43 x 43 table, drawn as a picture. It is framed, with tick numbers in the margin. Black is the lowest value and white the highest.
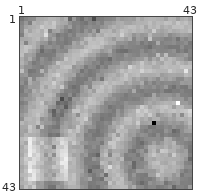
An odd patch, higher than its surroundings, sits in the bottom left. The ninth with the highest average is the bottom left. Rings spread out from the bottom right. Neither half mirrors the other.
